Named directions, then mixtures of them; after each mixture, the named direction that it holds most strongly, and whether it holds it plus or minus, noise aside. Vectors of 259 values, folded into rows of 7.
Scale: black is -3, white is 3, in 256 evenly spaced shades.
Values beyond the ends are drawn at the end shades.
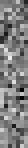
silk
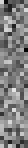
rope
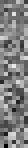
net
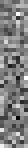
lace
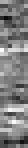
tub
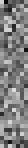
rope, plus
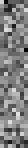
rope, plus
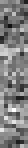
silk, plus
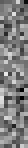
silk, plus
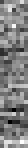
tub, minus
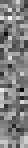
silk, plus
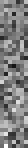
net, minus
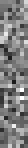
silk, minus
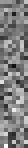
net, minus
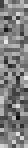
lace, plus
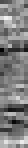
tub, minus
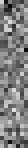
rope, plus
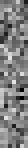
silk, plus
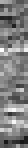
tub, plus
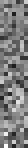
net, minus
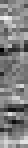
tub, minus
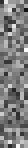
rope, minus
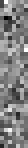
rope, minus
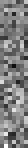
net, minus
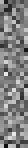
rope, plus
